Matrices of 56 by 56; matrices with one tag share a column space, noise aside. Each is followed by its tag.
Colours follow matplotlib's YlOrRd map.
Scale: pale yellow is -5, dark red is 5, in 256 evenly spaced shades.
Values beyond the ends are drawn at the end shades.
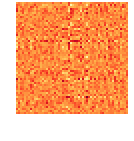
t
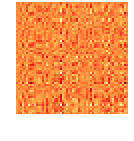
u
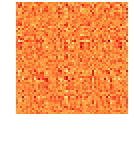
t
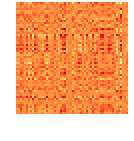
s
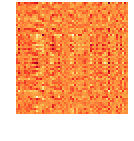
s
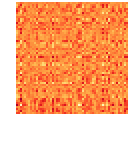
u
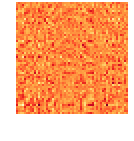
u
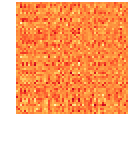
u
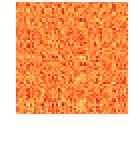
u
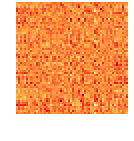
u
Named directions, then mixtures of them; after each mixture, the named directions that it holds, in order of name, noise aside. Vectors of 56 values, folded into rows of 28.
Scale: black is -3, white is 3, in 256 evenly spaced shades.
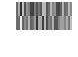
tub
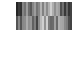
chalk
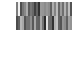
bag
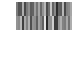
bag, tub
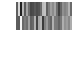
bag, tub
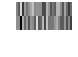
tub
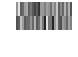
bag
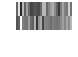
bag, tub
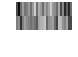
bag, chalk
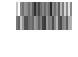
bag, chalk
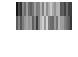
chalk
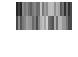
chalk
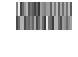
bag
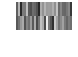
bag, chalk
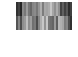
chalk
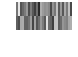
bag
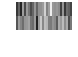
chalk, tub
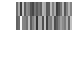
tub
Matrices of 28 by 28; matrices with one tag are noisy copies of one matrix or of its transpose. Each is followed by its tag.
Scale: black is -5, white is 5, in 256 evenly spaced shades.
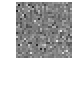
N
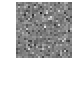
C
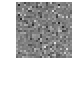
N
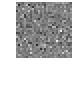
N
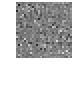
N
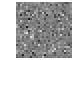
C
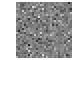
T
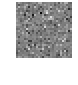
C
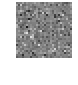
C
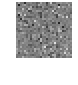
N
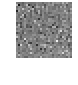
N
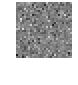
T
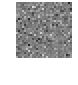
T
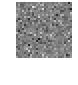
T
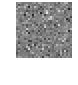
C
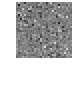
N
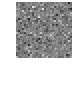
T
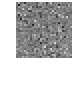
N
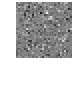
C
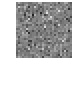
C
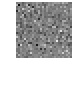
N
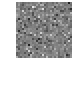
T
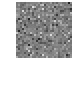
T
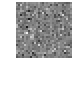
C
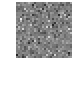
T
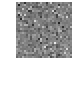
N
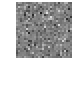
C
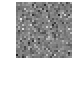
T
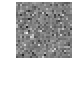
C
